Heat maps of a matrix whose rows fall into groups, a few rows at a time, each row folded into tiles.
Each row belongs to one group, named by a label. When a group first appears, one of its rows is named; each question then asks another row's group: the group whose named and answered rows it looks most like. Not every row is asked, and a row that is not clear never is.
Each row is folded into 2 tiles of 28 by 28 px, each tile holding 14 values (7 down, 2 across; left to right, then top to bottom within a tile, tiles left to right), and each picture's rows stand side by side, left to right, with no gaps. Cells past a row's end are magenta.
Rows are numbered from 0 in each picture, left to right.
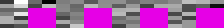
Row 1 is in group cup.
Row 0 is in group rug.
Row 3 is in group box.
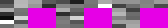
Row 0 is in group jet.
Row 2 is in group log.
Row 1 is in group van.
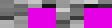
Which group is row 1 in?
box
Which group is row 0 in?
jet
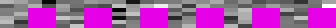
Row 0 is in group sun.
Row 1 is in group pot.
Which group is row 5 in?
van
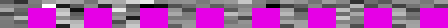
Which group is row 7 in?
log
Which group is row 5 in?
log
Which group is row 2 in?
box
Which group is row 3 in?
log
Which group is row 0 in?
van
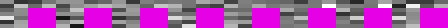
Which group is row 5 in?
van
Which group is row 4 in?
rug
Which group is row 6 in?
van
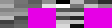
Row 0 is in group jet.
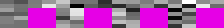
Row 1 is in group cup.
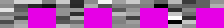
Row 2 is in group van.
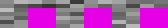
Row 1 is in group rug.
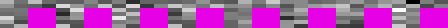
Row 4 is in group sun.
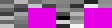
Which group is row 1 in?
cup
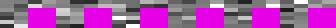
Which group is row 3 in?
van
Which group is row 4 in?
van
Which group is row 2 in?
pot
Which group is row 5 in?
sun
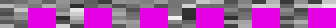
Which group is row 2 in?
log
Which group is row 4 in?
cup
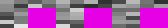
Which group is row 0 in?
cup
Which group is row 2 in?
rug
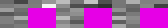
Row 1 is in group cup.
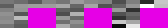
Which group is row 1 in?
box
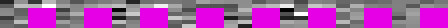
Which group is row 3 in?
pot
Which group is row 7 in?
cup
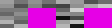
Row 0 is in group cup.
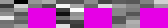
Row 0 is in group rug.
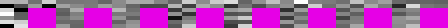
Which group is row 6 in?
sun
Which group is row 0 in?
log
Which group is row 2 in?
box
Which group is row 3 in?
sun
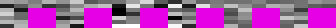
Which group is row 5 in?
pot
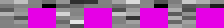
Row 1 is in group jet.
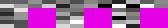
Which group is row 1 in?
jet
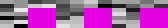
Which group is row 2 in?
log
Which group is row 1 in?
jet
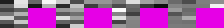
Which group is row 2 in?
box
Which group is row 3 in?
van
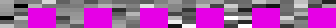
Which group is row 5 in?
rug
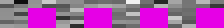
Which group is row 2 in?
rug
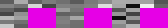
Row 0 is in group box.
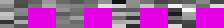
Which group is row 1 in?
van
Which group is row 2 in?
rug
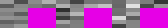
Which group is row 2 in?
rug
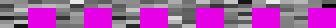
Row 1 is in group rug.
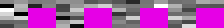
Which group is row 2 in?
van
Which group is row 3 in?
pot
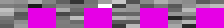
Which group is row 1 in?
van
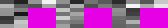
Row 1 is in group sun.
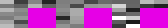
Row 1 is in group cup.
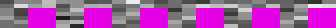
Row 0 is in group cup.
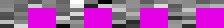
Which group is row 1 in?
rug
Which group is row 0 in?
cup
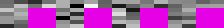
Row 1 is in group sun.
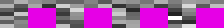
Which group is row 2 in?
log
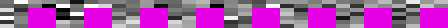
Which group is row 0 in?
box
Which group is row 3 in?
jet
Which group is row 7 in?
sun
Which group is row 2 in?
jet
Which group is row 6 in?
sun
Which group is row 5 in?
log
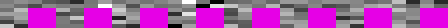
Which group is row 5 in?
log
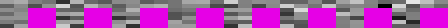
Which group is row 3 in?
jet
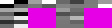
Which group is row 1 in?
van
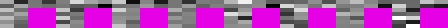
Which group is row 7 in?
pot
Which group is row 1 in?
box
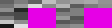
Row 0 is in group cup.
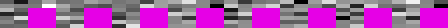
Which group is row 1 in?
pot
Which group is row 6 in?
sun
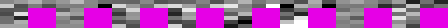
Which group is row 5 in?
jet
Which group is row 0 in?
box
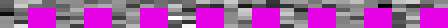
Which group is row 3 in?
pot
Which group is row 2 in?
cup
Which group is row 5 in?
log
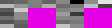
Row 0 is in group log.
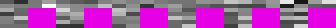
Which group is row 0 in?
van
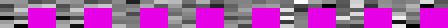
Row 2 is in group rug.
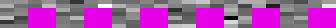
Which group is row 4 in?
jet
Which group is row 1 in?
van
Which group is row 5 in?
van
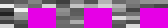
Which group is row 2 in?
pot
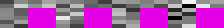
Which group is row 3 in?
sun
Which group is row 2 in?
log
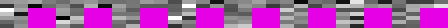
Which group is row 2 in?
pot
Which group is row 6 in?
rug
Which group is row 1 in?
jet
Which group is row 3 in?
rug
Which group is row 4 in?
jet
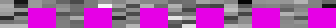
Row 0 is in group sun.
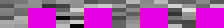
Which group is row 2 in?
sun
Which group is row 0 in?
jet
